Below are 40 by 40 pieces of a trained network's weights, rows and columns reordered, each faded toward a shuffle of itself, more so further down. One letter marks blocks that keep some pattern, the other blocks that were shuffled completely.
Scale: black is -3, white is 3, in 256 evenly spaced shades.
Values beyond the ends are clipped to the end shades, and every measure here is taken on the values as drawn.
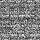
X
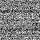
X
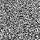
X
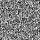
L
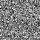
L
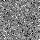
L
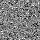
L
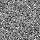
L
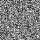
X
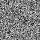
L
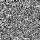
X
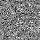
X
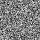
L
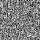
X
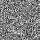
X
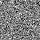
L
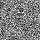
X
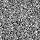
L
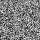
L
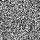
X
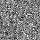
X
